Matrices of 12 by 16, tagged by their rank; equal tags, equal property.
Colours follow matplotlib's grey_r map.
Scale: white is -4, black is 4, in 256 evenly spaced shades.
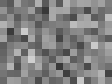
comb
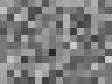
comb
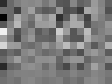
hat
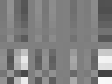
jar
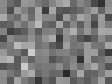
comb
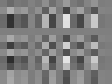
jar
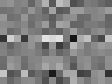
hat
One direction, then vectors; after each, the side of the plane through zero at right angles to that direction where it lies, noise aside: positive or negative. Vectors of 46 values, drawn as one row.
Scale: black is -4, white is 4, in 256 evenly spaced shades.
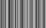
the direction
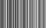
positive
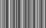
negative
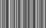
negative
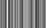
positive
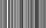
positive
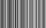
positive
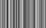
negative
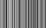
negative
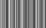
negative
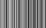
negative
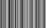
positive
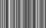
negative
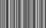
negative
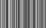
negative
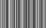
negative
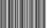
positive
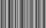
positive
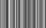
negative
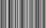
positive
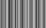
positive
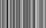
negative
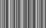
negative
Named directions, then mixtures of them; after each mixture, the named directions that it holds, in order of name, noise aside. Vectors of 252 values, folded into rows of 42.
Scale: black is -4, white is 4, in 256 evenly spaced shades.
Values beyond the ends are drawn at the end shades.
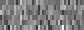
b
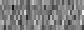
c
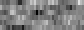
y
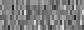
b, c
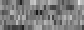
c, y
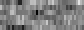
y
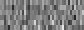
b, c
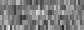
b, y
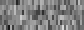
b, y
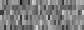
b, c, y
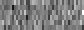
c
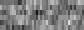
c, y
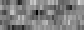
y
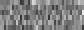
b, c, y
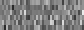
c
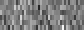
b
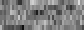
c, y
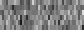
b, c
